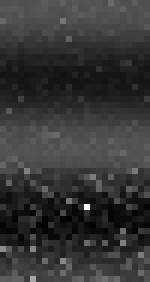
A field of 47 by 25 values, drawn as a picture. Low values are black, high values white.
Seam: horizontal, 60% of the way down, the top part calmer. Stripes: horizontal, repeating 2 times. Slope: none. Average level on the scale: 20%.
